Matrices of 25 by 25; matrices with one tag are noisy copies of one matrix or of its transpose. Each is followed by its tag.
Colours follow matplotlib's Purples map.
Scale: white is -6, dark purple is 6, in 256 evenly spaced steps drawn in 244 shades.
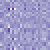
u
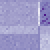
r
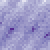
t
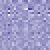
u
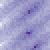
t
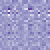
u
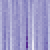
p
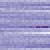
p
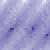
t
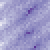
t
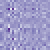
u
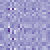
u
